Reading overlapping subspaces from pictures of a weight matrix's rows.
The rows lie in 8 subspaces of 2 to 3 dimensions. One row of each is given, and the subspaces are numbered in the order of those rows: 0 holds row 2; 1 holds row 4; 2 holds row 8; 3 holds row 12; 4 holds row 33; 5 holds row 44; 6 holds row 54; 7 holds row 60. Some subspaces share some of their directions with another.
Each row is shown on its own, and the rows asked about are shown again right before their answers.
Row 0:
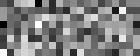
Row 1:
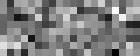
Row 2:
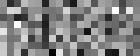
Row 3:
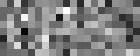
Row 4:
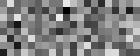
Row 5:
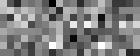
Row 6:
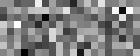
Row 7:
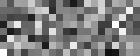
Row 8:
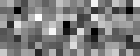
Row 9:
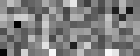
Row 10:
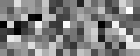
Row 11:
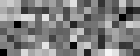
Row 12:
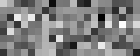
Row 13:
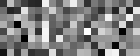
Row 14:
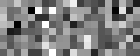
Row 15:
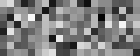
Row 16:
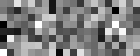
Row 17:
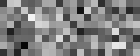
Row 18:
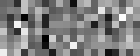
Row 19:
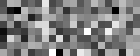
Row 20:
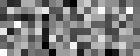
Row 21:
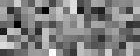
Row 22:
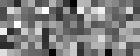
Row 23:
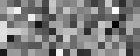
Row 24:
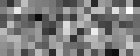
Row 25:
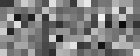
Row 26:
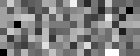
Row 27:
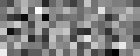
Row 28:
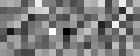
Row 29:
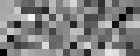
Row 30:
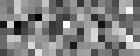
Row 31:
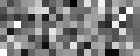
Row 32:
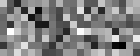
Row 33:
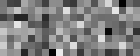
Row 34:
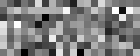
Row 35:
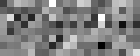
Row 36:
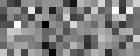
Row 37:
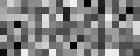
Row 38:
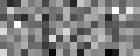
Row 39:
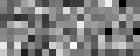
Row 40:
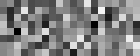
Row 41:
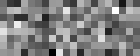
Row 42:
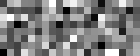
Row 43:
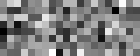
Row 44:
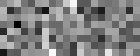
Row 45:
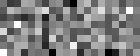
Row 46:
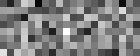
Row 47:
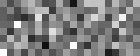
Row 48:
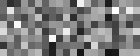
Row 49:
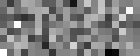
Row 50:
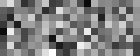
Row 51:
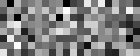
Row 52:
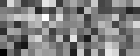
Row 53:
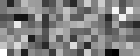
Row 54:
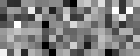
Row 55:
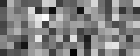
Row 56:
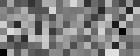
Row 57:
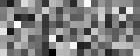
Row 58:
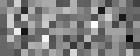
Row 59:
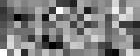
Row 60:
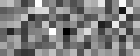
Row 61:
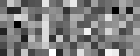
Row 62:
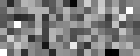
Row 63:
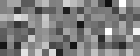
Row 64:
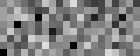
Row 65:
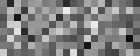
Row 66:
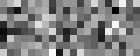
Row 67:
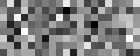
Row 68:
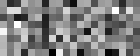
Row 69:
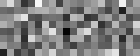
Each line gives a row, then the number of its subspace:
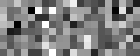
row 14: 6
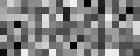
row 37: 1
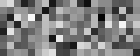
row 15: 3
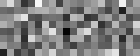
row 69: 7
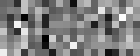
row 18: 1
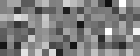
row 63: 4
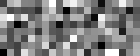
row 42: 3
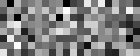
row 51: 1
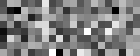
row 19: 0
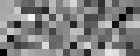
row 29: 0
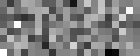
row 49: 4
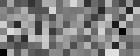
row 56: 0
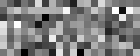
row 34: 7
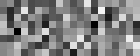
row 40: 1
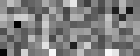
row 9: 6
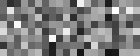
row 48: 4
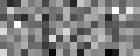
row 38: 4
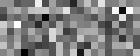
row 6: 7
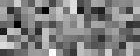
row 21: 5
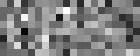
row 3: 1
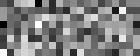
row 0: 7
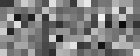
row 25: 3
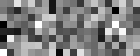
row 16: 7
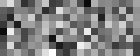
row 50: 3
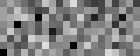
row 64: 2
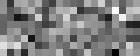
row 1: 5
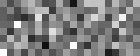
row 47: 2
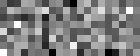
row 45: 5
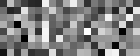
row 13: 0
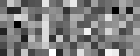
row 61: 0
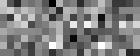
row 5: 3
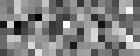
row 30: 2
